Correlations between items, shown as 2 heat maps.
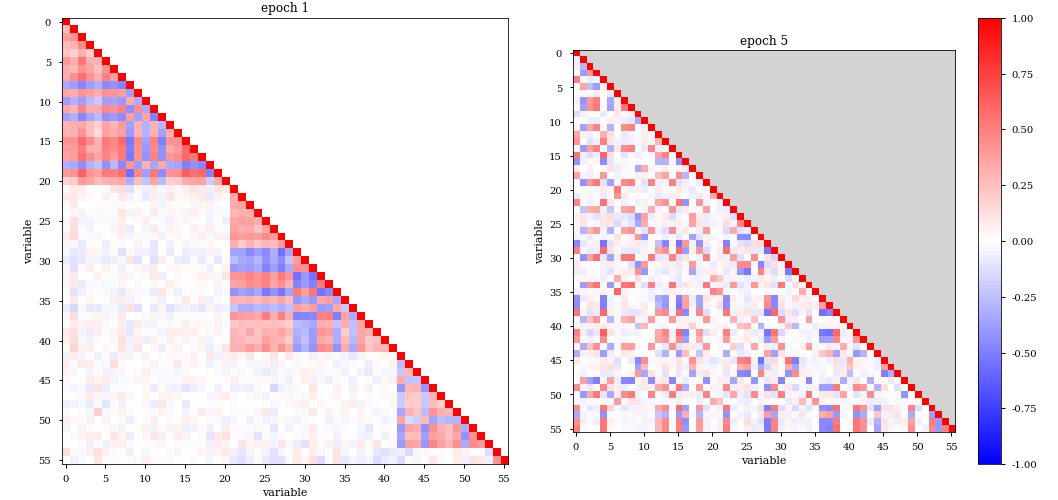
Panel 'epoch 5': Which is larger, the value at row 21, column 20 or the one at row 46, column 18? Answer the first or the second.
the first
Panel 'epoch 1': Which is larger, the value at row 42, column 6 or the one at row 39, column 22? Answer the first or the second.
the second
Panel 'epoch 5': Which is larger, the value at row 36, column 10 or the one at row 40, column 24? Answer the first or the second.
the second
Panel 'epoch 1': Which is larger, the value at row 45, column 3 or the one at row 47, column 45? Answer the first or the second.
the first
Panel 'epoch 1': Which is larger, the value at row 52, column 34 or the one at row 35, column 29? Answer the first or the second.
the first
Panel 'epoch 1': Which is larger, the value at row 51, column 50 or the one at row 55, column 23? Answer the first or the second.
the second
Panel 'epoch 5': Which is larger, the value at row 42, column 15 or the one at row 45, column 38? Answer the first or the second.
the first
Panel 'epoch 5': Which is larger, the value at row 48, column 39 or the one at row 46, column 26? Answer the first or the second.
the second
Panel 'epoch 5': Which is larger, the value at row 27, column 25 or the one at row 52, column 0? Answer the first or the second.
the second
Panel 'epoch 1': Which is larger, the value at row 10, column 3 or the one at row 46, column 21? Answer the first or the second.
the second
